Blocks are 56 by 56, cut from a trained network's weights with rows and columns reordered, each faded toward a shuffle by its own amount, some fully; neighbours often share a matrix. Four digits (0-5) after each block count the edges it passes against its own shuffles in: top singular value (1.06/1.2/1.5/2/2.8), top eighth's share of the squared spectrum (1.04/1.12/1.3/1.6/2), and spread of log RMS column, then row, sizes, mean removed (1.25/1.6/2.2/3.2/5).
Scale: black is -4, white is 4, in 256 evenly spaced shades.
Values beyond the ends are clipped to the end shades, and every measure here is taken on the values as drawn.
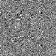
3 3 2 2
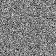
0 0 0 0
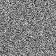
0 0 0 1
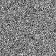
2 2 0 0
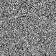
1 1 0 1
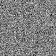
1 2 0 0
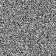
0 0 0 0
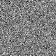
2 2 0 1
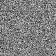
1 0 0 0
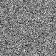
0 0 0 0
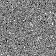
0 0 0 0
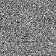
2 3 1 0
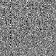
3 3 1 1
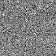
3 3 2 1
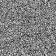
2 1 0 0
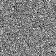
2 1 0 0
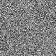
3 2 0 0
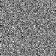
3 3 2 1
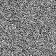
0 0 0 0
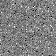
0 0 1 0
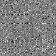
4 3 1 2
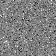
1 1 0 0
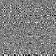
4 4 1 3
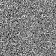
2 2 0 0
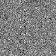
2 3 2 1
